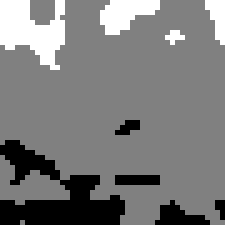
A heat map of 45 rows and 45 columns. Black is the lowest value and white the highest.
Grain: blotchy. Average level on the scale: 50%. Ninth with the highest average: top left. Slope: up to the top.
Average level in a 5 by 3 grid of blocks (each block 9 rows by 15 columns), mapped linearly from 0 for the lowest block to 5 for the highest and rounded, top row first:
5 4 3 | 3 2 2 | 2 2 2 | 1 2 2 | 0 0 1
